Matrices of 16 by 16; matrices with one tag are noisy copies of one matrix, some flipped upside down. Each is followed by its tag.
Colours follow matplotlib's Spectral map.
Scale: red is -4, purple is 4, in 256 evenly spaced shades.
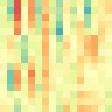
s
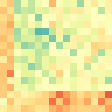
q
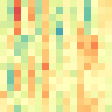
s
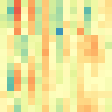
s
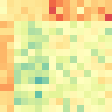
q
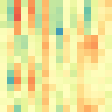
s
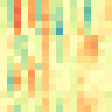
s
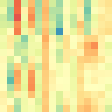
s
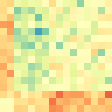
q
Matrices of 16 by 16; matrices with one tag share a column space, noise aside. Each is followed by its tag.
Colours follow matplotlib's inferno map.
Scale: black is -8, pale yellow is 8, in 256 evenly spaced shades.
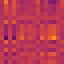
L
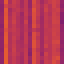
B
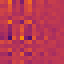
L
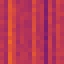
B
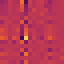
L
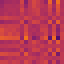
L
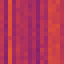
B
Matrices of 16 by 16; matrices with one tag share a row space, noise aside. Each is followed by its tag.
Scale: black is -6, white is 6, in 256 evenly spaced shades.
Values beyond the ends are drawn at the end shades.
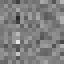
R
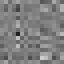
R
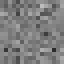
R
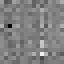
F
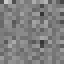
F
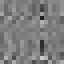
F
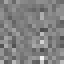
F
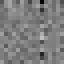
F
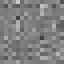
R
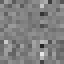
F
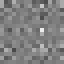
F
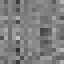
R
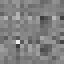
R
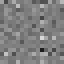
F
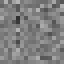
R
